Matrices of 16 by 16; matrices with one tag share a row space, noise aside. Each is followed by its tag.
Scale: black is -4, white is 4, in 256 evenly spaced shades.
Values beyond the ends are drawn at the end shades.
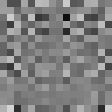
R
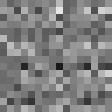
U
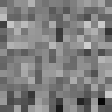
U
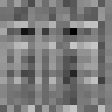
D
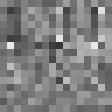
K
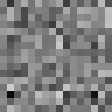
K
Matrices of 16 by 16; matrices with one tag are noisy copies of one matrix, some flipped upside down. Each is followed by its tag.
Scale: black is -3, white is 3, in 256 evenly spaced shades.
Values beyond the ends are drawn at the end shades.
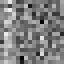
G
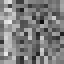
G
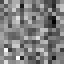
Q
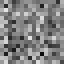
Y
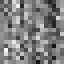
Q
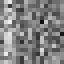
G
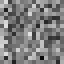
Y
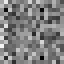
Y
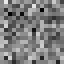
Y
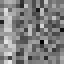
G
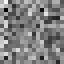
Y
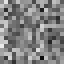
Y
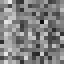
G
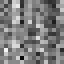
Q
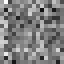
Y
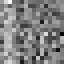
G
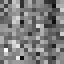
Q
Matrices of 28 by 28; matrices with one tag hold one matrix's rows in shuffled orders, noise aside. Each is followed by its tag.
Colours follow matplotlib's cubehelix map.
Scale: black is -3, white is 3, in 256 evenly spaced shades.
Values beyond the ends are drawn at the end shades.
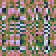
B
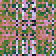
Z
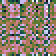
B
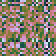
B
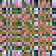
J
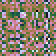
B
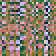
B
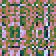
B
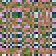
J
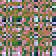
J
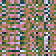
B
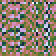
B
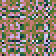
B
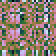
B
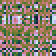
J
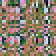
B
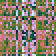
Z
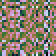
B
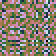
B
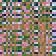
J
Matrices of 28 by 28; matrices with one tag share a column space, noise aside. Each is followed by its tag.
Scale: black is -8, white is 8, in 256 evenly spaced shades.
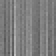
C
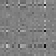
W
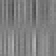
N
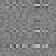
W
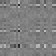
W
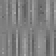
N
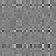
W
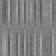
N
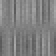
N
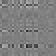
W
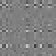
W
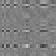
W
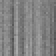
C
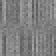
N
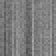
C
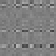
W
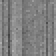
C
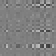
W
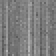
C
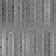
N
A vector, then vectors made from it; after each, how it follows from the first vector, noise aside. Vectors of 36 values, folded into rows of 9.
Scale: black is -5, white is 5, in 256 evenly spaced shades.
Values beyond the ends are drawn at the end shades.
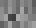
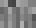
wrapped around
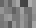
wrapped around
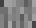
wrapped around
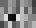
scaled up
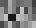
scaled up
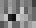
scaled up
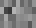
wrapped around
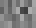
wrapped around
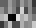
scaled up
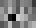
scaled up
